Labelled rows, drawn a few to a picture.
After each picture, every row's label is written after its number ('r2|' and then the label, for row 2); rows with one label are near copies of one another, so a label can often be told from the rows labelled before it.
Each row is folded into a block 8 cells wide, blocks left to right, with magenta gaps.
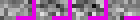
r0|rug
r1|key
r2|key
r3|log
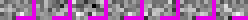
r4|log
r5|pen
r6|key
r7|log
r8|rug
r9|log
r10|log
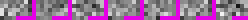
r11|rug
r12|pen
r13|key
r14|rug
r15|log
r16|rug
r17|key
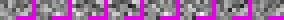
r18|pen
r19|log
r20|key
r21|key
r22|log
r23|log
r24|pen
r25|pen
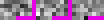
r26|key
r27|rug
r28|log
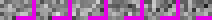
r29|log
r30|log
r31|rug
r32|key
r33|pen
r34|pen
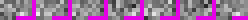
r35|log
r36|rug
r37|rug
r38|pen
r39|rug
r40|pen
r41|log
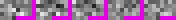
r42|log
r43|key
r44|key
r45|pen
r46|log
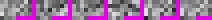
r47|rug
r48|pen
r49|pen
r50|key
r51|rug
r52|rug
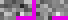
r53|key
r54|log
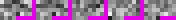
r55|key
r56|key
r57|pen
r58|rug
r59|log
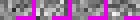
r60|pen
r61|rug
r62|pen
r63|key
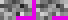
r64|key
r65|key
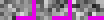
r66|log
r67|pen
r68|key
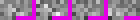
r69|log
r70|log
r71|log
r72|rug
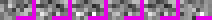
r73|pen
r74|key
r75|key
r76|key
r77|key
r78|log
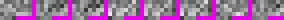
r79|log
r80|pen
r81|pen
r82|rug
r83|rug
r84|rug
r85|log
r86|pen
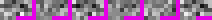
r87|key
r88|pen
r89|key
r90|pen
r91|rug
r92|key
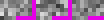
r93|rug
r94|key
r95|pen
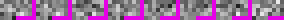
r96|log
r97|log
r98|key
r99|log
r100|pen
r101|pen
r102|key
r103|rug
